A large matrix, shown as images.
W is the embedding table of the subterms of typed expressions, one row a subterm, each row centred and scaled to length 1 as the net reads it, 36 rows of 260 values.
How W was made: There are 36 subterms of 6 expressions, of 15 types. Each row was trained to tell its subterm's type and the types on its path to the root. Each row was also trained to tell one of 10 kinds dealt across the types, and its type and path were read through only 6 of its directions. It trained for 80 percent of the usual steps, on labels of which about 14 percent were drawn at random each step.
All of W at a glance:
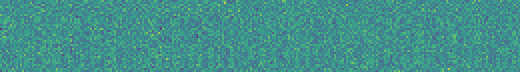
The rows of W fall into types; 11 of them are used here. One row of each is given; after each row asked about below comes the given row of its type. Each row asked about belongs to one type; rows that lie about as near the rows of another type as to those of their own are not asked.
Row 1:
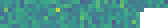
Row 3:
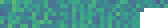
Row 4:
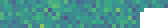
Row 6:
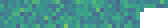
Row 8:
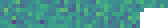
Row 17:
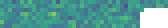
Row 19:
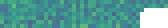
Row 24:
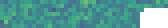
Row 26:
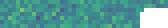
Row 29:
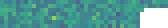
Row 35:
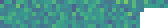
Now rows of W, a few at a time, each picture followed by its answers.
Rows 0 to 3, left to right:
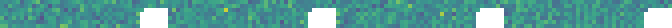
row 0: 26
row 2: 29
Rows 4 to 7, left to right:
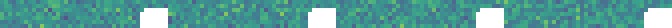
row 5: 4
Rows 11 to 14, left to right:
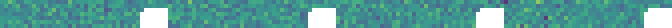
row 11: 3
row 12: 17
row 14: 26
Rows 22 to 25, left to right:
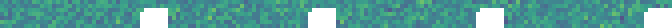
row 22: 8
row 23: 4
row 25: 24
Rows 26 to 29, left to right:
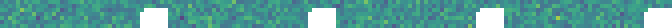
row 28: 19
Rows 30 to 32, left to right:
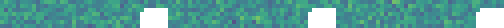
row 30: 17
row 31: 17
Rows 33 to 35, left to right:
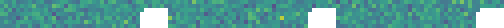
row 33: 29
